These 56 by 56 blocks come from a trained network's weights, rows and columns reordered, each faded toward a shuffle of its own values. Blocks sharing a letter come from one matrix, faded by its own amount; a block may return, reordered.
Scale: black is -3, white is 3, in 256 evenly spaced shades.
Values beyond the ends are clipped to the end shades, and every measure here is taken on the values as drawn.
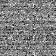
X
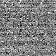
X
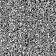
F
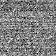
X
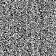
F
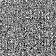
F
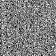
F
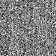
F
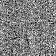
F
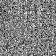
F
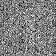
F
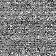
X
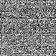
X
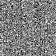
F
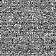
X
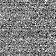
X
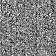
F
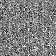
F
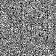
F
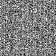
F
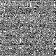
X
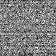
X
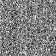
F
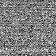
X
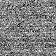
X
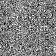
F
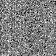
F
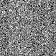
F
